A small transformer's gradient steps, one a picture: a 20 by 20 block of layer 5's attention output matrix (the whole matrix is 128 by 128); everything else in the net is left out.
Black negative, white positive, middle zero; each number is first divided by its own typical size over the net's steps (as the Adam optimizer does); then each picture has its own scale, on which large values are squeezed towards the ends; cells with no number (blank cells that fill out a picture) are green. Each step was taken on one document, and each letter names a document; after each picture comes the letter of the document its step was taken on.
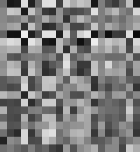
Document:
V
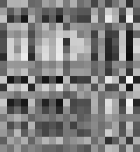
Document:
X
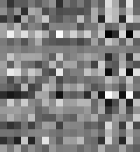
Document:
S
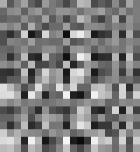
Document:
V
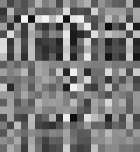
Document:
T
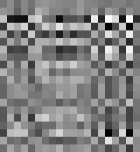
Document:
S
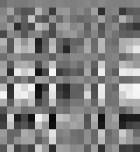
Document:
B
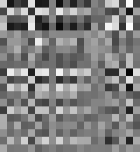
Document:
X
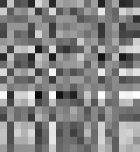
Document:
B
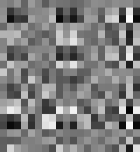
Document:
S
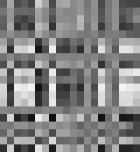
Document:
B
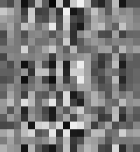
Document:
T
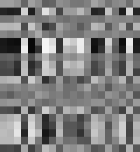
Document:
V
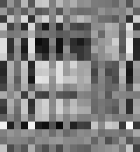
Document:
X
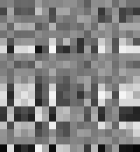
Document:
B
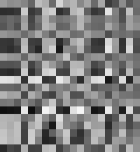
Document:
V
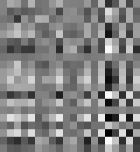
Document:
S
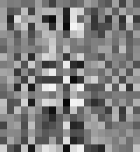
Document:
T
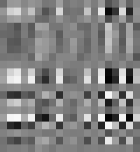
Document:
S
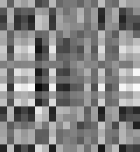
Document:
B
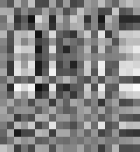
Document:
B
